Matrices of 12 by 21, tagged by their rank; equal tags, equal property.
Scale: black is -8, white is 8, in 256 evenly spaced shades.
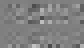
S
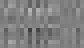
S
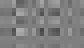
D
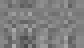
S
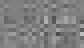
S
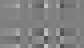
D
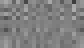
S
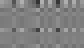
D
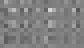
S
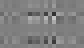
D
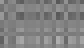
D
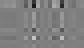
D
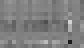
S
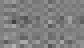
S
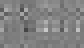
S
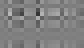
D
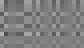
D
